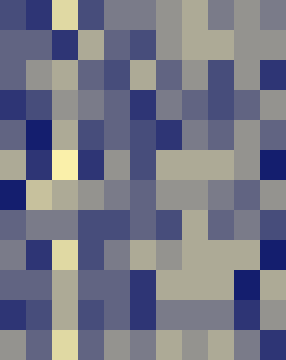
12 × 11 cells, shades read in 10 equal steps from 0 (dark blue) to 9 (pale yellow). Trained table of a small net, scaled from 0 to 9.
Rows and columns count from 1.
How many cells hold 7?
1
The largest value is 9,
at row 6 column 3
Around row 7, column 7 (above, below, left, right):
6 2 3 5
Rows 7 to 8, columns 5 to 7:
4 3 5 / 2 3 2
